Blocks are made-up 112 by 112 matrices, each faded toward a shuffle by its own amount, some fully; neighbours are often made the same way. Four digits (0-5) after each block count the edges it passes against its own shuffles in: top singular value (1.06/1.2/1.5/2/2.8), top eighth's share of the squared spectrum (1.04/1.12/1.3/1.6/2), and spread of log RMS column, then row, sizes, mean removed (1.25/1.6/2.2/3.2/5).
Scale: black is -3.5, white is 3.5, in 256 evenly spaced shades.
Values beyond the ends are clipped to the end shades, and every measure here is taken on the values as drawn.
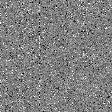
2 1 2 0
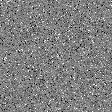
0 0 0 0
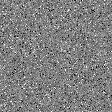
0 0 1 0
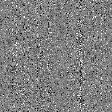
1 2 3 0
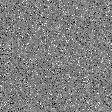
0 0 0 0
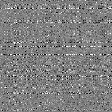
4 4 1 4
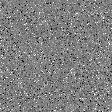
2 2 0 1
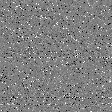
2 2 0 1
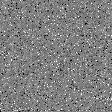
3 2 0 1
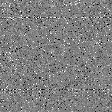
3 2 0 2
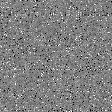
3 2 0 2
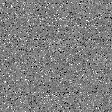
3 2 0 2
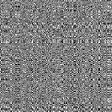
5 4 3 3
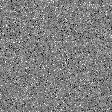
0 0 0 0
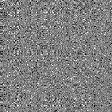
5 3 2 2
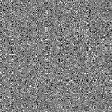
4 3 2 2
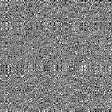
5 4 3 3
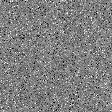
0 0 0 0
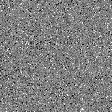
3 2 0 1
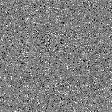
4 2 1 1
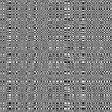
5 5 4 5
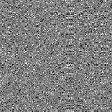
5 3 2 2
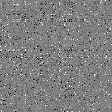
4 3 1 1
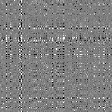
5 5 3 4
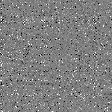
4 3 2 1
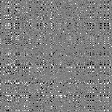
5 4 3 3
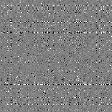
5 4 3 3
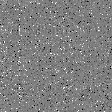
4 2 1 1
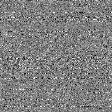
1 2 0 4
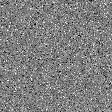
0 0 0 0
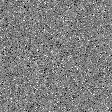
0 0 0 0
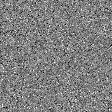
0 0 0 1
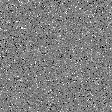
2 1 0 0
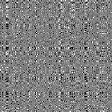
5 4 3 3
